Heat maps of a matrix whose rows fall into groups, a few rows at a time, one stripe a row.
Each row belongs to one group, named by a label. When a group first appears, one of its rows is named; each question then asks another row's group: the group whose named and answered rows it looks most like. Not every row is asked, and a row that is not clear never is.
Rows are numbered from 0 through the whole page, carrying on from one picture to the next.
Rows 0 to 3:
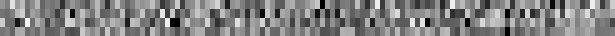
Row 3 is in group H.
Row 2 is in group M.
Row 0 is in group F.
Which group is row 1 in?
H
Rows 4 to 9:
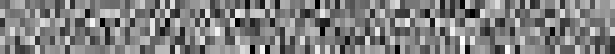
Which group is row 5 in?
M
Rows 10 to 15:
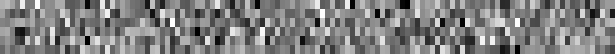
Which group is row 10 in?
F
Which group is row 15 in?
H
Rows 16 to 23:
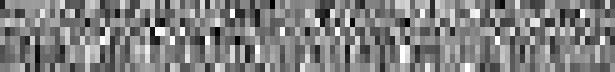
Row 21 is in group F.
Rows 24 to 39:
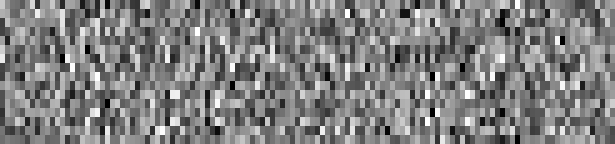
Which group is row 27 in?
H
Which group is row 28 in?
H
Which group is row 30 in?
M
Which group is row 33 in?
M
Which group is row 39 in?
H
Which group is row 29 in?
M
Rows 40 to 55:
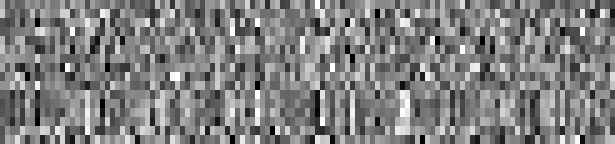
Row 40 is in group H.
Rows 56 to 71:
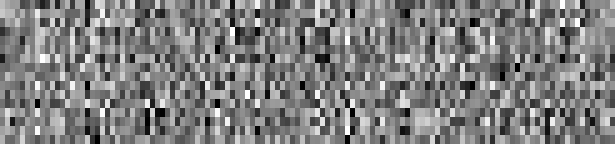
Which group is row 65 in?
M
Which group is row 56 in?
M
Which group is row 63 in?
H
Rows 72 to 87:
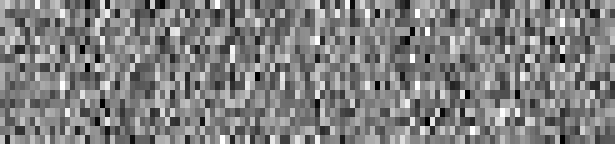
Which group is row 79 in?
M
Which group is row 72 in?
F
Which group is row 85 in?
M
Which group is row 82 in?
H
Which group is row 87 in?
H
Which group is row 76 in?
F
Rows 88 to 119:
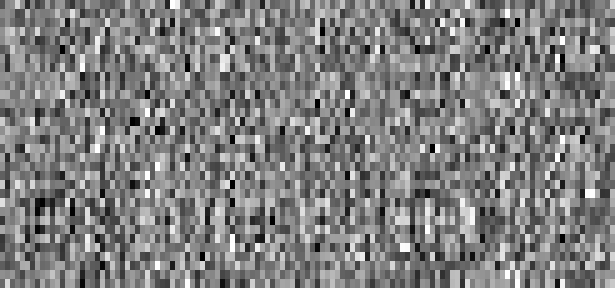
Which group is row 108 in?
H
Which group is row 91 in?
F
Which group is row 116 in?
M
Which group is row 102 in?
F
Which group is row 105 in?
H
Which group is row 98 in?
F
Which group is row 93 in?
F
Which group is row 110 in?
M
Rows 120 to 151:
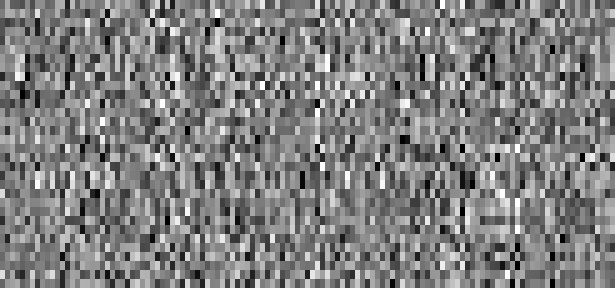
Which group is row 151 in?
F
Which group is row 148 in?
F
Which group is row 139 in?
M
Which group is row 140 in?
M
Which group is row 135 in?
F
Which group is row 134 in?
H
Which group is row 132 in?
H
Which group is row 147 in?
H
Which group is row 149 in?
H
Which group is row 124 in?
F
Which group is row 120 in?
H
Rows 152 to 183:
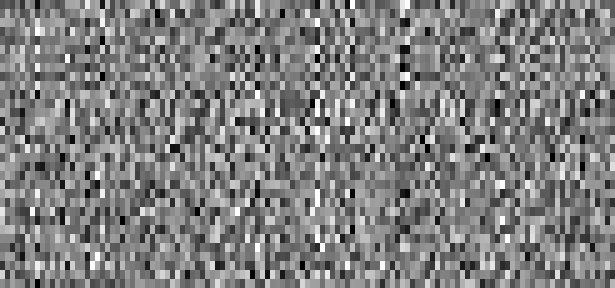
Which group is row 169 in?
F
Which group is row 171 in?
M
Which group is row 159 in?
F
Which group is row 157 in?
F
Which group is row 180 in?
M
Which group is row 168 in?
M
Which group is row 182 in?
H
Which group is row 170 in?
M
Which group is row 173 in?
F
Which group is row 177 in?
F
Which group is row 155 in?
M
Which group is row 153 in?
F
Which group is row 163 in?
H
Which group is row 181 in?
M
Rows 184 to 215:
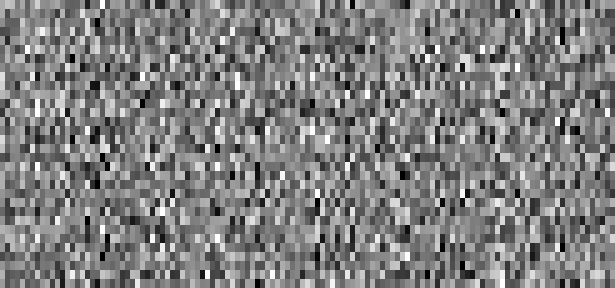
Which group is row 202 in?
F
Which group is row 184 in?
F
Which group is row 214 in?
M
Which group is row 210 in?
F
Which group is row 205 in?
H
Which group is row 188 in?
H
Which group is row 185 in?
H
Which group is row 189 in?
M
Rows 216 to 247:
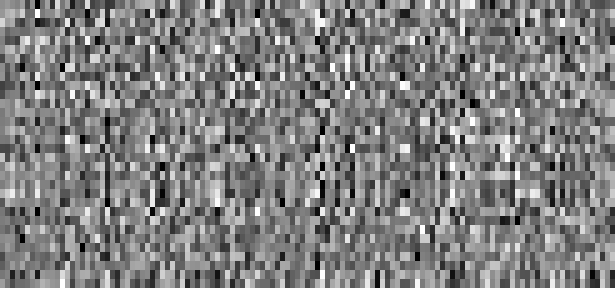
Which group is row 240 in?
H
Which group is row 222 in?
M
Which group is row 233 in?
H
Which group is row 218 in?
M
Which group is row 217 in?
F
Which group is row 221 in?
F
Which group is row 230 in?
F
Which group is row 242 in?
M
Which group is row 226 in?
M
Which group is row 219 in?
H
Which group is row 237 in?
F
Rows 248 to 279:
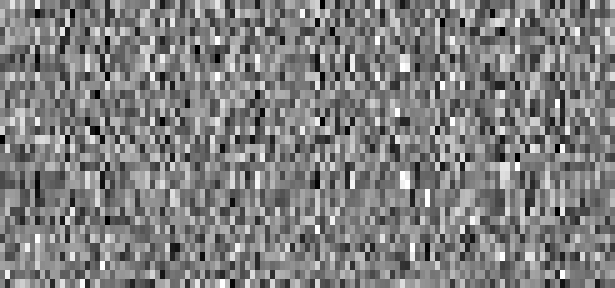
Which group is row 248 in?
F
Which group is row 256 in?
F
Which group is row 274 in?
M
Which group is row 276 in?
M
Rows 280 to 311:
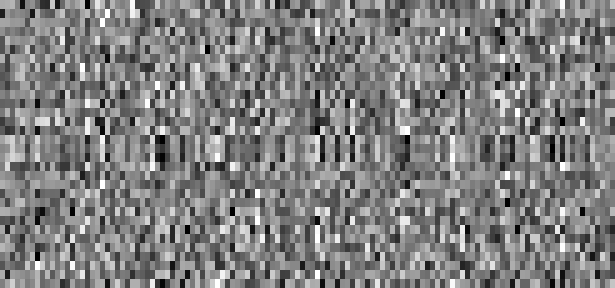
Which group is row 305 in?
H
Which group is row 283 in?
H
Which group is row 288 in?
H
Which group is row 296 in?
F
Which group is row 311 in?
F
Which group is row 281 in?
H
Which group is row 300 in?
F
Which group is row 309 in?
M
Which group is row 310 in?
H
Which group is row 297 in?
F
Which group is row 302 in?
H
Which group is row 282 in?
F
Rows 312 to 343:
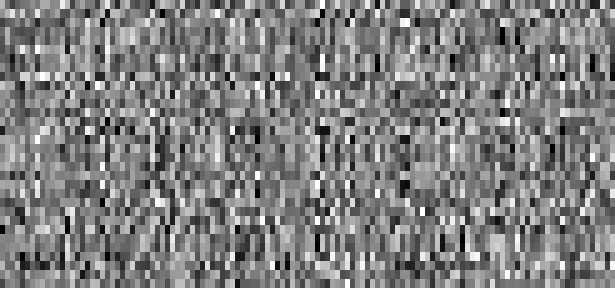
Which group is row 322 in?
H
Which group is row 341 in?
M
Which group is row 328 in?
F
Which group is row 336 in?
H
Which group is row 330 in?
F
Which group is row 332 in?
F
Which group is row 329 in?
F
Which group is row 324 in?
H
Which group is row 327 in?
F
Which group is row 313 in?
F
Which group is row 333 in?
F
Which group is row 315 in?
H
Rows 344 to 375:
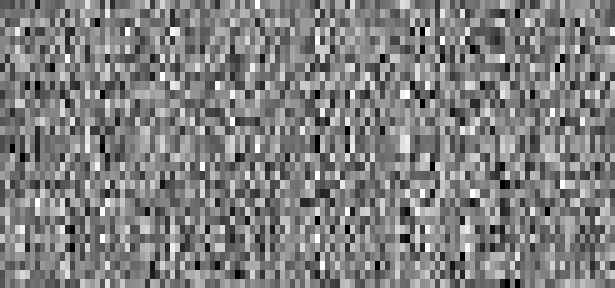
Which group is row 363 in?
H
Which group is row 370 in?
F
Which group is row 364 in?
H
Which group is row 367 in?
F
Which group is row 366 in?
M
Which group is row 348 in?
H
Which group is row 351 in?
H
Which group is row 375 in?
H
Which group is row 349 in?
M
